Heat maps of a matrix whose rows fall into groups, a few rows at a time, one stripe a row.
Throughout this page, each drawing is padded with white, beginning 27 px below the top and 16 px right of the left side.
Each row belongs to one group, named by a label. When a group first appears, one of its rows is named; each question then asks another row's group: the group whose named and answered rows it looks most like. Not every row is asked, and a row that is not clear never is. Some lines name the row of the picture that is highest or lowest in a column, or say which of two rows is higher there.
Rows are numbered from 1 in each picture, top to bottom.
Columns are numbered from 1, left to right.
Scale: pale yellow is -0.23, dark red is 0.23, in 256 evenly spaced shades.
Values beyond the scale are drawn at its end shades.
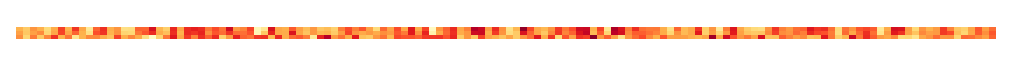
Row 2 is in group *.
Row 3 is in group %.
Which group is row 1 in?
*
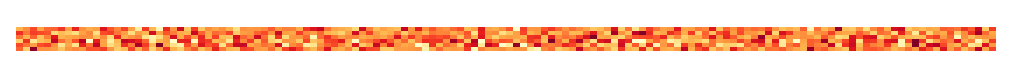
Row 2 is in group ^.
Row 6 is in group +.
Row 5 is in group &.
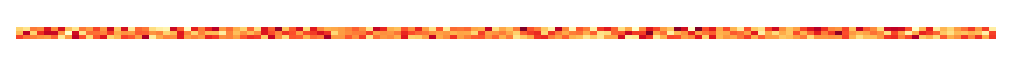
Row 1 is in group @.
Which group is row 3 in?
&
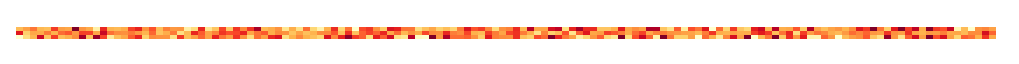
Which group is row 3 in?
&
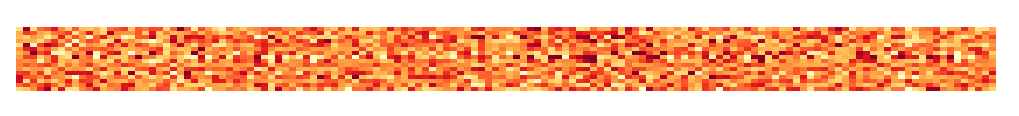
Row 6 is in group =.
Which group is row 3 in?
*
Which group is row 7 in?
^
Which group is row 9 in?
%
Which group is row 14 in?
+
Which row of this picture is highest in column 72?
8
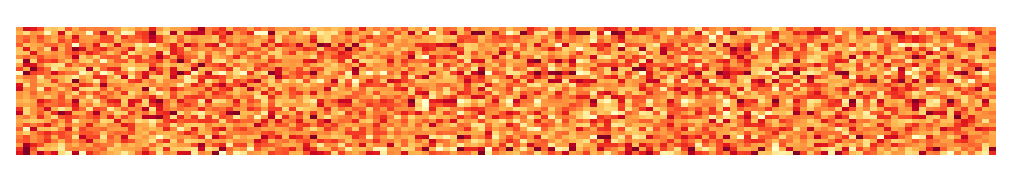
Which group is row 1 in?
=
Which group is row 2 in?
*
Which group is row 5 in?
%
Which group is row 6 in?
&
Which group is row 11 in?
^
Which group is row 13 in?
@
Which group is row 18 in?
*
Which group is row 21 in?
&
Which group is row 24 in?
%
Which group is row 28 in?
@
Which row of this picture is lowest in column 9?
5
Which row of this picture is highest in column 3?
11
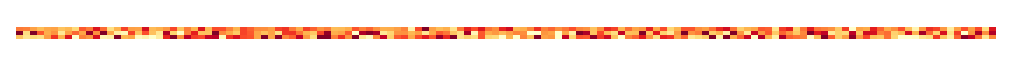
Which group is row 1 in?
@
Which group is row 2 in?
+
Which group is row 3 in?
%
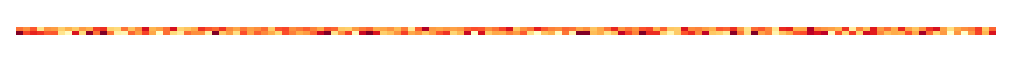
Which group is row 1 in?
@
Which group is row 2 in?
+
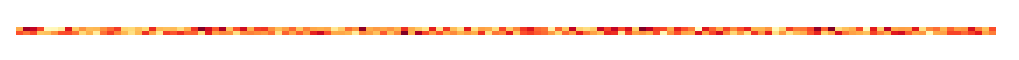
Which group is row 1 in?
=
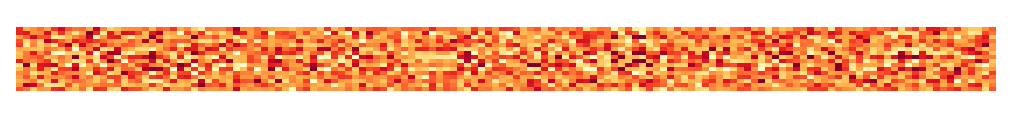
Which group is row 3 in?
^
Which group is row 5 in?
+
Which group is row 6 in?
%
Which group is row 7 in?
^
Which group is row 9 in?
^
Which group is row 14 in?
%
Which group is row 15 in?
=
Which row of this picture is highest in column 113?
3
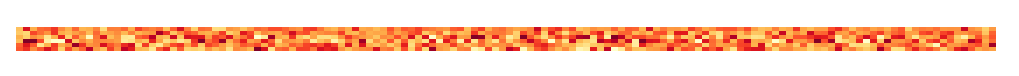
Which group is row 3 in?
*
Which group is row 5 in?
&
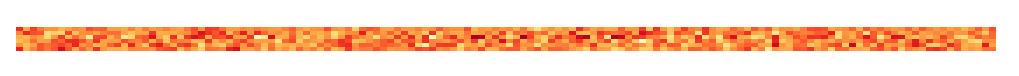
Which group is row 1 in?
+
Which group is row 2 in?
=
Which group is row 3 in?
*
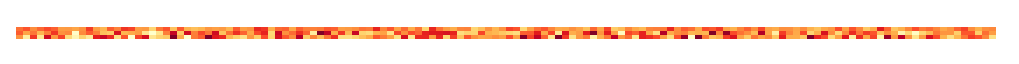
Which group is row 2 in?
%
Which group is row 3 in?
@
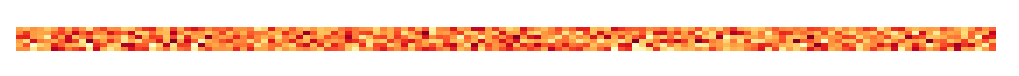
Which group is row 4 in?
^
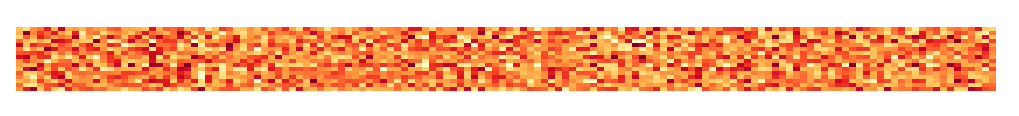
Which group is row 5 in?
^
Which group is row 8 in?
^
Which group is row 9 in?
=
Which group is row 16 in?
=
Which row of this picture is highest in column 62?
10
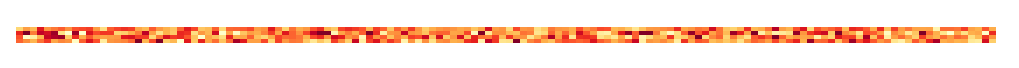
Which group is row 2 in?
+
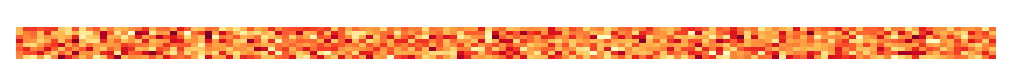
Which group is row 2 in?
@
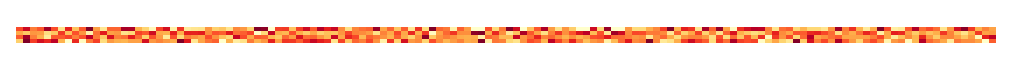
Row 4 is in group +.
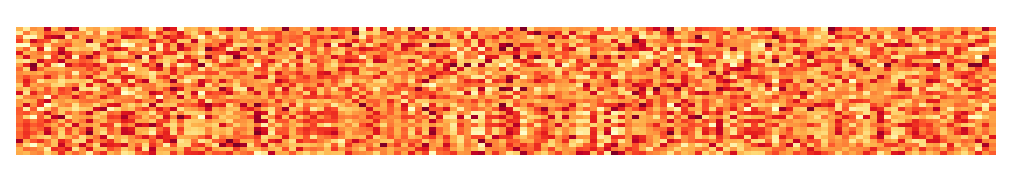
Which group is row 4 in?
^
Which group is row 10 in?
=
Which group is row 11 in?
^
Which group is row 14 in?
@
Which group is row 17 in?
^
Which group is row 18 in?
&
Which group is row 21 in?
@
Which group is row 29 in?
^
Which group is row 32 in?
*
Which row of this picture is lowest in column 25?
14
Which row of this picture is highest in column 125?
10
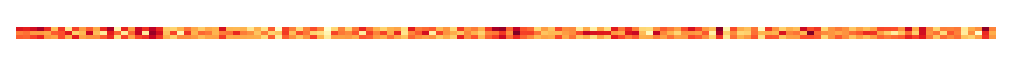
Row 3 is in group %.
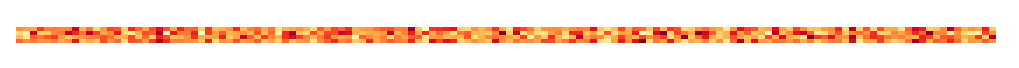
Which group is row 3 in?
+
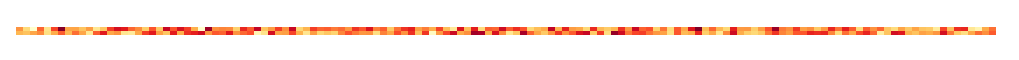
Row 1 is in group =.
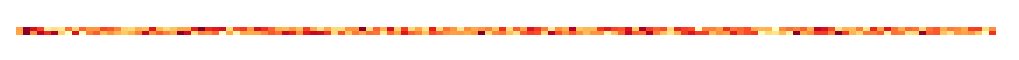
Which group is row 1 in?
=
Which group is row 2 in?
+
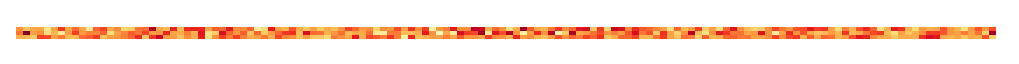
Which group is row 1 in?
*
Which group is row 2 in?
@
